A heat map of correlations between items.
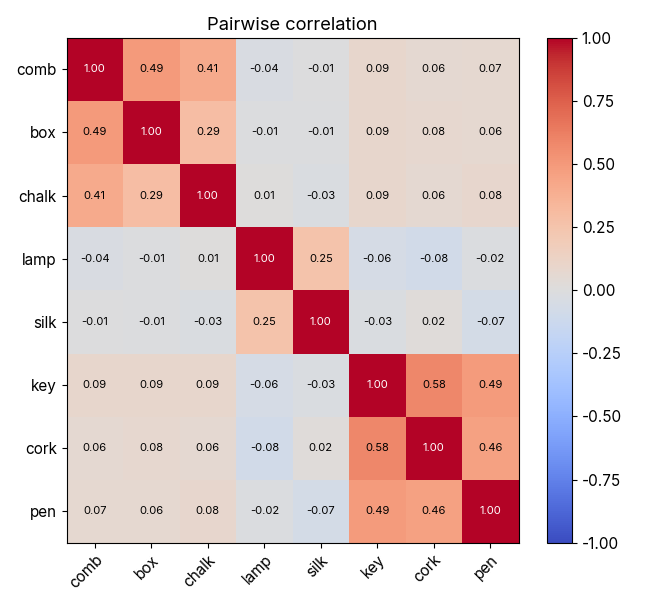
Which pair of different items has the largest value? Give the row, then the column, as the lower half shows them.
cork, key
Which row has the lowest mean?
lamp
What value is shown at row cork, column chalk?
0.06
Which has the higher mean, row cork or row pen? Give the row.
cork
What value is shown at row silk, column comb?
-0.01
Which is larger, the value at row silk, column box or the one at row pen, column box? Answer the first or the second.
the second
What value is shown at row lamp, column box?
-0.01
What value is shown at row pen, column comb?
0.07
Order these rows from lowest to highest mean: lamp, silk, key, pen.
lamp, silk, pen, key
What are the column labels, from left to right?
comb, box, chalk, lamp, silk, key, cork, pen
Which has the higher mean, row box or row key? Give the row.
key
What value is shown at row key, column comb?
0.09
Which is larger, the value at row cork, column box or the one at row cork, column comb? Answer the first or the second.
the first
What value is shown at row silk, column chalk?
-0.03
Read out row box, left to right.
0.49 1.00 0.29 -0.01 -0.01 0.09 0.08 0.06
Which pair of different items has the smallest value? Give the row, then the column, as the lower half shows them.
cork, lamp
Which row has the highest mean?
key
